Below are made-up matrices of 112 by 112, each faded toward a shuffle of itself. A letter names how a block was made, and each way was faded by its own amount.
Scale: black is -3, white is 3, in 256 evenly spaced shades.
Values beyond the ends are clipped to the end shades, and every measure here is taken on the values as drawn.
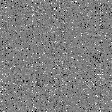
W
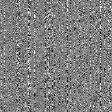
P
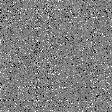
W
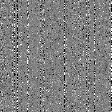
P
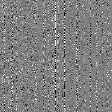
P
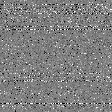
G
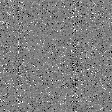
W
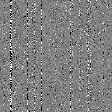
P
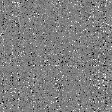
W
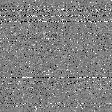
G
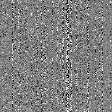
P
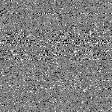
G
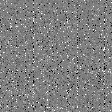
W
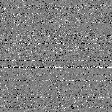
G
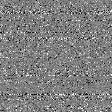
G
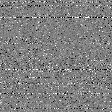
G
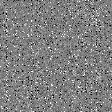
W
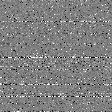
G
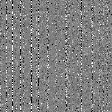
P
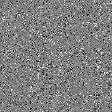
W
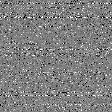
G
